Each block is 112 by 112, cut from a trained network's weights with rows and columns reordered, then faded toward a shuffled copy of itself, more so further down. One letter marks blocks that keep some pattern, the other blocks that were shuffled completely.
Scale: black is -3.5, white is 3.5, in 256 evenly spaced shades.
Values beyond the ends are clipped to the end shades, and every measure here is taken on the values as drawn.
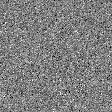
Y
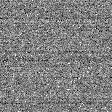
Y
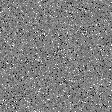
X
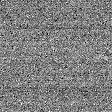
Y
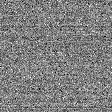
Y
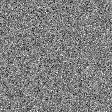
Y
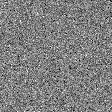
X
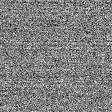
Y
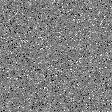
X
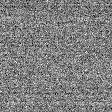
Y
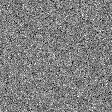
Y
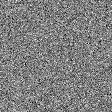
X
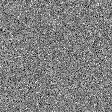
Y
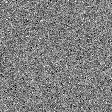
X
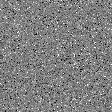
X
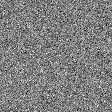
X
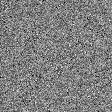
X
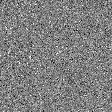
Y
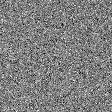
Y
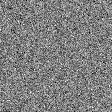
X
